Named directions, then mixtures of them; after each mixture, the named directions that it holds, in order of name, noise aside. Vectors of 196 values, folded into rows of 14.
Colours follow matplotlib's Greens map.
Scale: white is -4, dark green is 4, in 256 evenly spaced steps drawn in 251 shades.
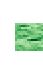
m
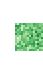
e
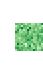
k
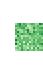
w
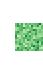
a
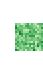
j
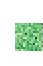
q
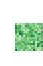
e, j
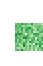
q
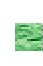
m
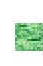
m, w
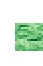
m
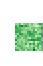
j, m, w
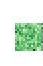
j, k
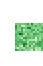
j, m, q
